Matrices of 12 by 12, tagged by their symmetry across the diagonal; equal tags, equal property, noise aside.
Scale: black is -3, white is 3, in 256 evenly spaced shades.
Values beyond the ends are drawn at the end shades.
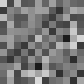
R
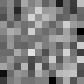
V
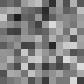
V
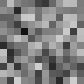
V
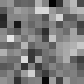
V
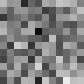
V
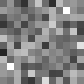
R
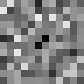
R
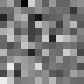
V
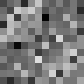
R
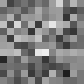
V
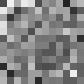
R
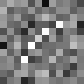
R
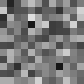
V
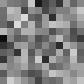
R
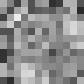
R
